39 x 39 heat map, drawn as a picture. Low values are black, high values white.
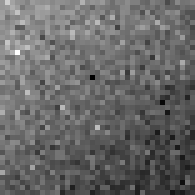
The halves do not mirror each other. Values rise toward the top left. The bottom right is the ninth with the lowest average. Fine speckle covers the field. No single row or column stands out from its neighbours. There are no regular stripes. The values follow a bell shape.
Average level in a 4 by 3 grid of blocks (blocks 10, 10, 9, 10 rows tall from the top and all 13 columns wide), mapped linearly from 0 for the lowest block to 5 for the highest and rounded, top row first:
5 4 3
4 3 2
3 2 1
2 1 0
